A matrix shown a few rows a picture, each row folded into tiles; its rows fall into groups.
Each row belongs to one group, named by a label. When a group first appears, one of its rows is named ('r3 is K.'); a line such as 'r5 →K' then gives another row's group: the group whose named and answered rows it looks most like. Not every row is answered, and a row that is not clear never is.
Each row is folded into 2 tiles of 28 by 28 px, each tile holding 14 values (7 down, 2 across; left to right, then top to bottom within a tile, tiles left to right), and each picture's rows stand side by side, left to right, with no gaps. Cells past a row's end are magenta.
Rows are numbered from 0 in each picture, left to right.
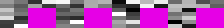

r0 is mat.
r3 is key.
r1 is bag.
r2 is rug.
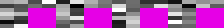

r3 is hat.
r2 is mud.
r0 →mat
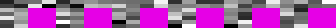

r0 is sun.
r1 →hat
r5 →mat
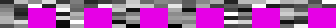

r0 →rug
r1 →mud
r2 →key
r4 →rug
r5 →mat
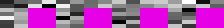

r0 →sun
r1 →hat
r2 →bag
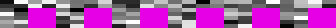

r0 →rug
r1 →mat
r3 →mud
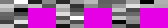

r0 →key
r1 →hat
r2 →key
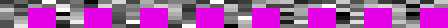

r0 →sun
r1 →mud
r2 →bag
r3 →mat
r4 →sun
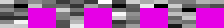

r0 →bag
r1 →sun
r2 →rug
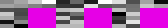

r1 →sun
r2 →bag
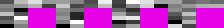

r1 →mud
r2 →rug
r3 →bag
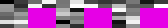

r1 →key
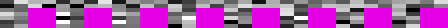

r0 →rug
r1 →hat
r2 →hat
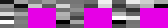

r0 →hat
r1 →mud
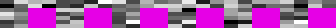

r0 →rug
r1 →sun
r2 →bag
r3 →key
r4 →mat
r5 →bag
